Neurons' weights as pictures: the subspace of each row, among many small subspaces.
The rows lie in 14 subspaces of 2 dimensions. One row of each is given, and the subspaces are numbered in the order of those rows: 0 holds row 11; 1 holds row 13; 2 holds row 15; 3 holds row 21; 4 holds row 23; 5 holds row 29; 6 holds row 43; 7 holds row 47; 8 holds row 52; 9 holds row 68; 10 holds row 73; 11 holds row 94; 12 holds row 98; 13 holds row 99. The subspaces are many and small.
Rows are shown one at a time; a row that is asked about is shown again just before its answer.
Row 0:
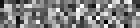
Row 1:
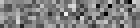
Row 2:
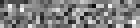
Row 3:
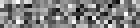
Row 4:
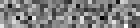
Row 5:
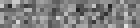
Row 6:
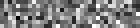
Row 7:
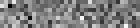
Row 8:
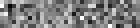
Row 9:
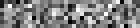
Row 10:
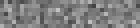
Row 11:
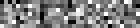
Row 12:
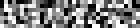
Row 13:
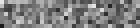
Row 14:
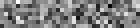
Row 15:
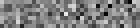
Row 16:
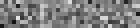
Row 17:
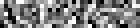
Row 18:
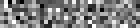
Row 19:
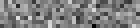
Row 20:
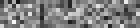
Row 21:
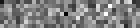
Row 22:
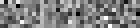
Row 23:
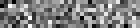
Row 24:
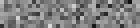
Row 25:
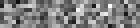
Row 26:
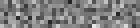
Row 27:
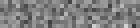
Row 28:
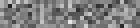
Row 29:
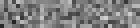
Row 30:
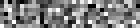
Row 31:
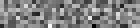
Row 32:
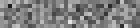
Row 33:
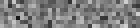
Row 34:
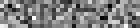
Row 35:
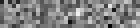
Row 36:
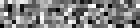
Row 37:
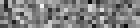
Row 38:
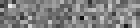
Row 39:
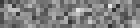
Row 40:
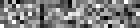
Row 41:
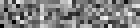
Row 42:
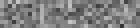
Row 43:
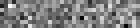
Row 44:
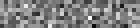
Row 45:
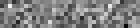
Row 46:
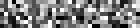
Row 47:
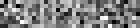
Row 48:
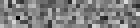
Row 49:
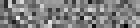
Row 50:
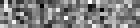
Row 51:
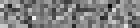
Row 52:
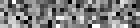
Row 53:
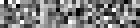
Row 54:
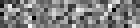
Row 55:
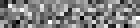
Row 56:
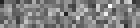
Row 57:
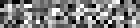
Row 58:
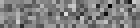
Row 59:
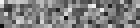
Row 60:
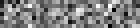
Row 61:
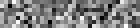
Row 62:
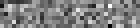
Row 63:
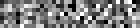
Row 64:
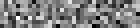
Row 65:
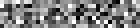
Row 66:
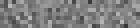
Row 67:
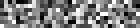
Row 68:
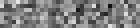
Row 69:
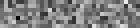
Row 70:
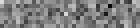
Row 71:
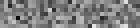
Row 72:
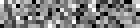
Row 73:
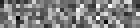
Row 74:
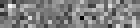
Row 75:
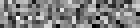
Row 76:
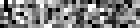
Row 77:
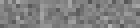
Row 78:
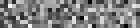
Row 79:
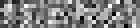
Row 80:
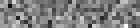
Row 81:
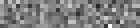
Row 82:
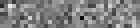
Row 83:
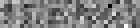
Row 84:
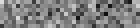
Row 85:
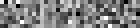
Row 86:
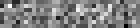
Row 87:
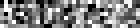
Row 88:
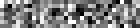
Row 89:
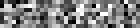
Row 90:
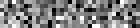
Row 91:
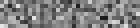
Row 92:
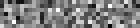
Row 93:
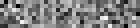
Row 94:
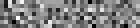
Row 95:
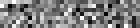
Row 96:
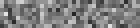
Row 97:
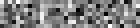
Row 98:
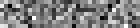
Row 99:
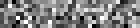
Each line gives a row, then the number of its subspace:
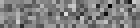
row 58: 2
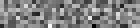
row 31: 2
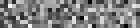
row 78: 6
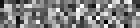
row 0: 10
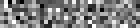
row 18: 11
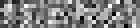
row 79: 10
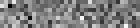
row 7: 4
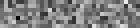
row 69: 9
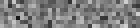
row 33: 13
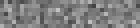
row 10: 11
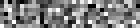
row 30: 11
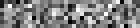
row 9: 0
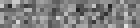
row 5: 9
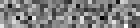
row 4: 0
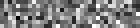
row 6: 10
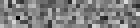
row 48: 13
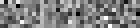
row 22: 7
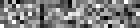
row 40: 5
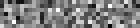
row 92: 4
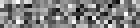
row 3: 8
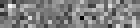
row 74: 6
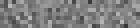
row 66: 4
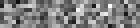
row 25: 9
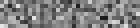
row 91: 12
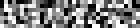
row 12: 4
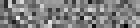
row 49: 11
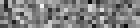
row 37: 1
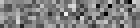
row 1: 2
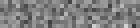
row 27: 3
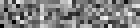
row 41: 5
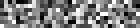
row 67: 13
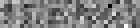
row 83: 10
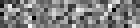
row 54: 12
